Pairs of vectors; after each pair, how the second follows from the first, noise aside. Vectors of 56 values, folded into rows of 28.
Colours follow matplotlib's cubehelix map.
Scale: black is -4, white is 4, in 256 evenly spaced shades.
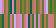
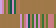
partly zeroed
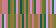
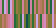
wrapped around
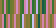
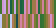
wrapped around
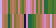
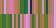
reversed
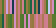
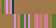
partly zeroed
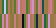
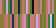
reversed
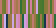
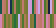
reversed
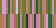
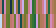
wrapped around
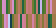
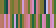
reversed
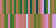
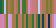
wrapped around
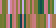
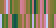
reversed
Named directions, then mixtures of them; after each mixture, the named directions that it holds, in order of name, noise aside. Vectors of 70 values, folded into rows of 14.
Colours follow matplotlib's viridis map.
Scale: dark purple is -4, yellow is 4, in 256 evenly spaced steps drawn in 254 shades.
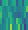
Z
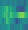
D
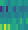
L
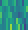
Z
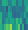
L, Z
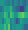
D, L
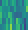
Z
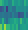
D, L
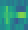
D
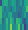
Z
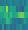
D, L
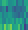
L, Z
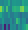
D, L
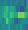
D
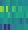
L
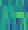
D, Z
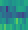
D, L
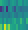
L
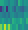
L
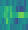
D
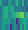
D, Z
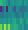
L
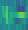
D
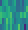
D, Z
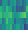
D, Z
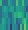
Z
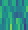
Z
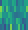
L, Z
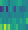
L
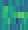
D, Z
